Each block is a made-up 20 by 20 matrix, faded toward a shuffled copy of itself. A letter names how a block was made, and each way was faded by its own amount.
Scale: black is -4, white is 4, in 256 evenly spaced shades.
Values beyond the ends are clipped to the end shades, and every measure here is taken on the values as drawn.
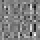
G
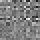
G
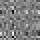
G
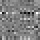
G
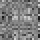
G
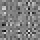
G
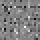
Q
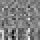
G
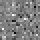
Q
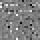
Q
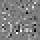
Q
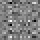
G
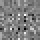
G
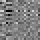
G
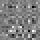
G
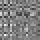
G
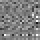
G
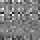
G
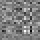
G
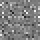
Q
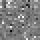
Q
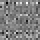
G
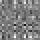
G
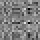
G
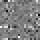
Q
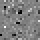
Q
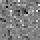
Q
